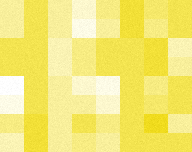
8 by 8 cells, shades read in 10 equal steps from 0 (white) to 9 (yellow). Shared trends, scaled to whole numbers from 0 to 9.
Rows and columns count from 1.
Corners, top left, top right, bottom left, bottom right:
4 7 3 7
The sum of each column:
31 58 30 31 35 58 54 46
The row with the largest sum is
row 7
